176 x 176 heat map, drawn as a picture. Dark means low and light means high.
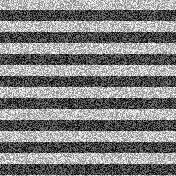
Overall the values sit about 50% of the way up the scale. No overall slope runs across the table. The histogram is flat. Horizontal stripes repeat 8 times down the table.
